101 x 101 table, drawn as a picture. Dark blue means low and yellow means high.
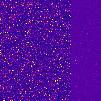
Seam: vertical, 70% of the way across, the right part calmer. Histogram: skewed, a long tail of high values. Grain: fine. Slope: none.
